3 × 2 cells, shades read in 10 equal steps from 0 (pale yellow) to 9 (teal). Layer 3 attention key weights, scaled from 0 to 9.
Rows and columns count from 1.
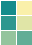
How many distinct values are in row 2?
2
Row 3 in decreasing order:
6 4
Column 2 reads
0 1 6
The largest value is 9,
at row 1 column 1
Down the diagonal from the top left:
9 1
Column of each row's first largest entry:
1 1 2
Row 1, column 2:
0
